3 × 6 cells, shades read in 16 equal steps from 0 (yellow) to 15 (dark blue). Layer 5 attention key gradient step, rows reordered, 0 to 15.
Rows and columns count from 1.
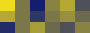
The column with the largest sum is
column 3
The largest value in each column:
14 8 15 9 11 11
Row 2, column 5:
6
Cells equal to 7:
2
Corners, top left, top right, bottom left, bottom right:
0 11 14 7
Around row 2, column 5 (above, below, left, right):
4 11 8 9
